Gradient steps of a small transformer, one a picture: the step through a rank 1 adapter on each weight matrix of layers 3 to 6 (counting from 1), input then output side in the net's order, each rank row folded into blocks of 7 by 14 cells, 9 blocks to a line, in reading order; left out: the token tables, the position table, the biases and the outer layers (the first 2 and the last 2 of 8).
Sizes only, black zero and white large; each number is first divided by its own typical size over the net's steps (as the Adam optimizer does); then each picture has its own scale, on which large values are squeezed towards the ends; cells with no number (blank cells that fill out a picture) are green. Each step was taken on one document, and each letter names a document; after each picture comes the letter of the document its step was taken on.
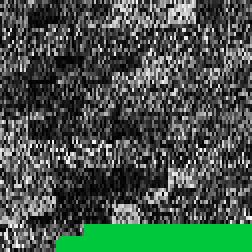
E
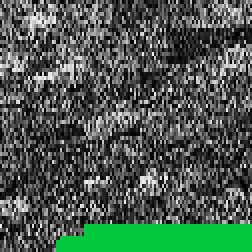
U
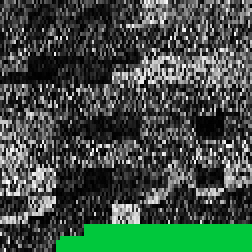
E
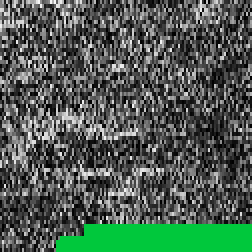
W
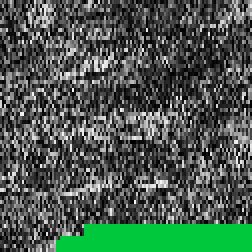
U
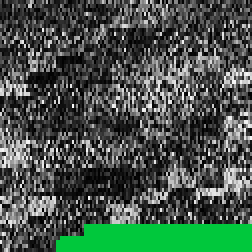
E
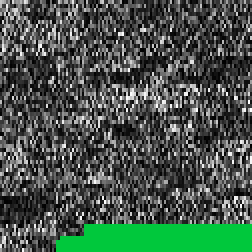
W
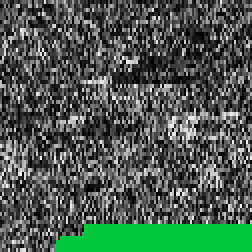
W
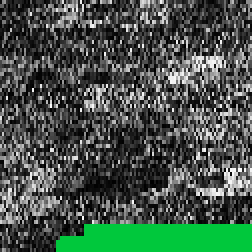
E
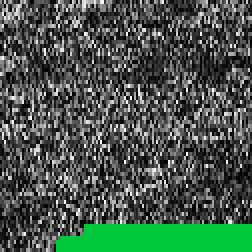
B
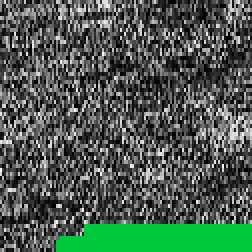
U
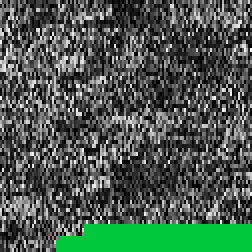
U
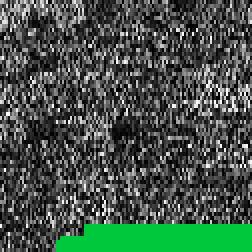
B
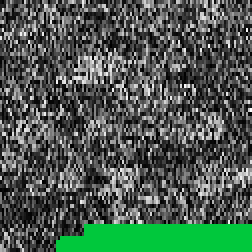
W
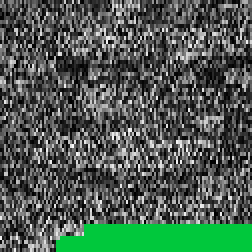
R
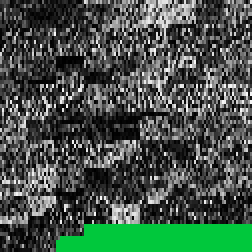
E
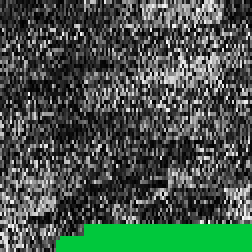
E
